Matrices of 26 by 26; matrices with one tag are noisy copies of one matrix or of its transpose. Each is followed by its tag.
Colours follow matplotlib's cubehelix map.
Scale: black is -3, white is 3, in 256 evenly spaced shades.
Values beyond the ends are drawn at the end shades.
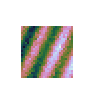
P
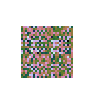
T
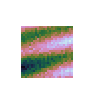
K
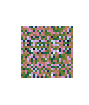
T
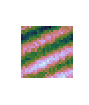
P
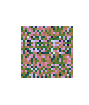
T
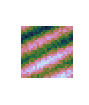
P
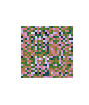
T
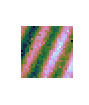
P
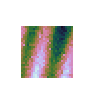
K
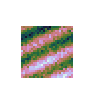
P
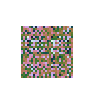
T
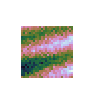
K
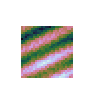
P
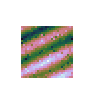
P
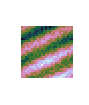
P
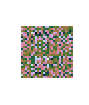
T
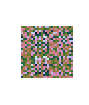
T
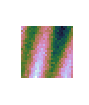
K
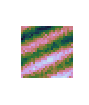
P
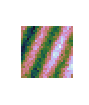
P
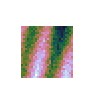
K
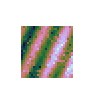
P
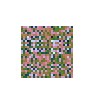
T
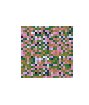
T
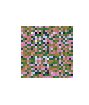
T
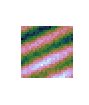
P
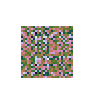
T
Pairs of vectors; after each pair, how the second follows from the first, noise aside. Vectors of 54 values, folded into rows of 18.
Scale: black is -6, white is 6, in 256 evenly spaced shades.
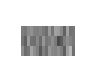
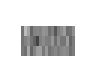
reversed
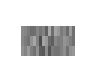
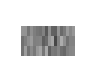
reversed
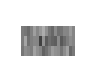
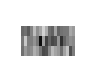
scaled up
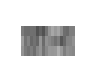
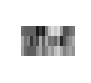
scaled up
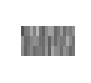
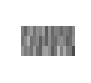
reversed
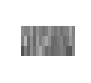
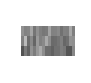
copied
